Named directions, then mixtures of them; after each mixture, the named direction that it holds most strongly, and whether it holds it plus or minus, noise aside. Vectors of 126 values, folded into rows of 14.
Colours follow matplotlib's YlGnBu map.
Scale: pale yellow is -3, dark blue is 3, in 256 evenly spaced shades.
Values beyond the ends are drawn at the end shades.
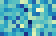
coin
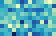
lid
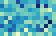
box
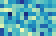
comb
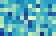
comb, plus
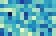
comb, plus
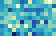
lid, plus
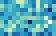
box, minus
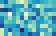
comb, minus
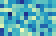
comb, plus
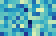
coin, plus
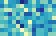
coin, minus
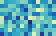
coin, plus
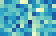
coin, plus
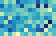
box, plus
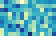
comb, minus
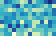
lid, minus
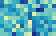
coin, minus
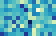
coin, plus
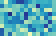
comb, plus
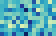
coin, plus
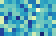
coin, plus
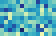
box, plus
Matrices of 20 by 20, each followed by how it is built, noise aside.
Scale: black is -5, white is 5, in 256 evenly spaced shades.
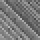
Toeplitz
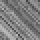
Toeplitz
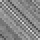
Toeplitz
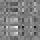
low rank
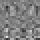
low rank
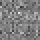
low rank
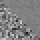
lower triangular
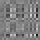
low rank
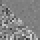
lower triangular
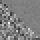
lower triangular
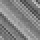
Toeplitz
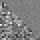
lower triangular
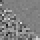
lower triangular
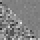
lower triangular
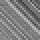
Toeplitz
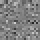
low rank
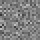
low rank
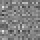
low rank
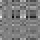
low rank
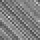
Toeplitz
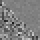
lower triangular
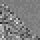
lower triangular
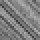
Toeplitz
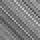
Toeplitz
